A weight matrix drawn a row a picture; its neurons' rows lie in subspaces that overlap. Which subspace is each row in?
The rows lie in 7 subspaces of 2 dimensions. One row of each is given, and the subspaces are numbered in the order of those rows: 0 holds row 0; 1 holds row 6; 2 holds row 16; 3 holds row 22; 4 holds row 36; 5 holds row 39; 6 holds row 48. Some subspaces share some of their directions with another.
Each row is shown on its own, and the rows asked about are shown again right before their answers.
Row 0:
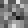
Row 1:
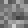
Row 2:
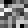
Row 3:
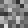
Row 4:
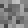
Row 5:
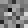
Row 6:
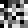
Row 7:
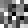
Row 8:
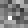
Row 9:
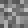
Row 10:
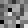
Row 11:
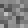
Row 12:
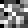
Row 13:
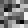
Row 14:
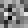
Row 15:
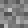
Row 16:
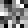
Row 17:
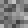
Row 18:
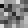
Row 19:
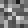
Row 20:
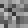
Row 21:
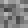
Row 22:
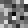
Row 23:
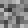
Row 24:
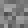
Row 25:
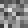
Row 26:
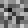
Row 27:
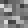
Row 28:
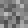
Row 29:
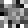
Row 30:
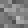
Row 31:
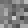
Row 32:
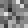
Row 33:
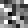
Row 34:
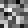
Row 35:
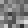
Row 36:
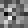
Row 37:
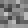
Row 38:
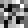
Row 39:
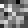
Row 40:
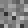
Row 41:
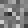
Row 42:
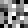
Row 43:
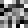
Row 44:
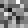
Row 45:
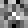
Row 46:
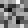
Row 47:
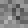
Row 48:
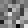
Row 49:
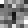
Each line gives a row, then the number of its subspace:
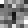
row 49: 5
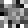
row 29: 2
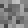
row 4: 6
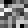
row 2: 2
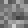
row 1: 0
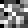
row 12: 5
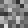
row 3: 2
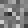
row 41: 6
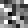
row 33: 3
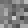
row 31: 3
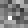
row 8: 4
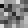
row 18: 5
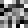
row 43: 2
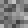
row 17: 0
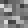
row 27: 3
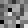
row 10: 6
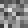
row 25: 1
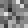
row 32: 2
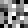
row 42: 3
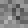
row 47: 4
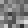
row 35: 5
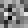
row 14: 4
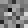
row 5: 6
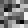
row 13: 1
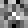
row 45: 0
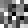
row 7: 3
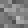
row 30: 4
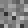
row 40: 3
